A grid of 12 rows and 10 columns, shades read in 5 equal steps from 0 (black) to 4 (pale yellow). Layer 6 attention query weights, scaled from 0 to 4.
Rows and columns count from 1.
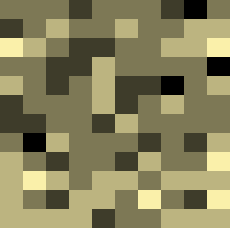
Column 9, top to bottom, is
0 3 3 2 2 2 2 1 2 3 1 3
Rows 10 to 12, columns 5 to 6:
3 3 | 3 2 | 1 2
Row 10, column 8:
3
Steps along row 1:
same same down up same same down down up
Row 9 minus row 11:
0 0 0 -1 -1 -1 -1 0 1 0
